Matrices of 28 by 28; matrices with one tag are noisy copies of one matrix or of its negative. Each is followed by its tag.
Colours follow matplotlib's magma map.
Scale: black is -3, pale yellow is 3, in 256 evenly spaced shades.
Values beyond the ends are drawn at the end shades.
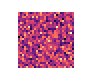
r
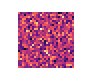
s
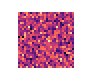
r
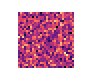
r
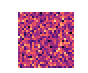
r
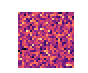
s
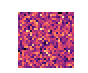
s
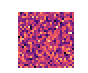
r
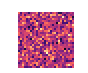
s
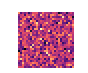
s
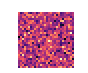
r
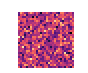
r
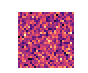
r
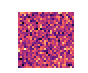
s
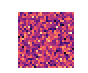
r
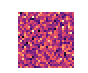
r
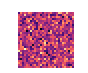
s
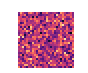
r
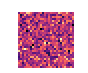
s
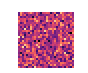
r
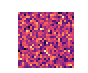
s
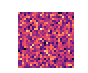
s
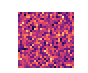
s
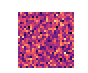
r
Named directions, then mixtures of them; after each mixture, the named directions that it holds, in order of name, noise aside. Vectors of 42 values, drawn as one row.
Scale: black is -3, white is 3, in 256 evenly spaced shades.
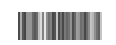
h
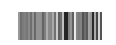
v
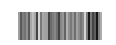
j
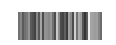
h, j, v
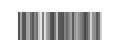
h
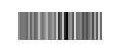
v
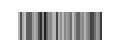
h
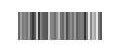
j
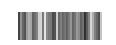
h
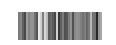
h, j, v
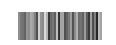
h, j, v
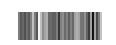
h, j, v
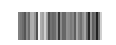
h, j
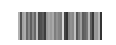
h, j, v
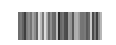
h, j, v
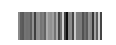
v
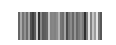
j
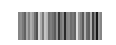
h, j, v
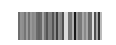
v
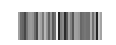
h, j, v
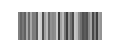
h, j, v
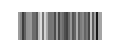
h, j, v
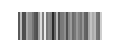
h
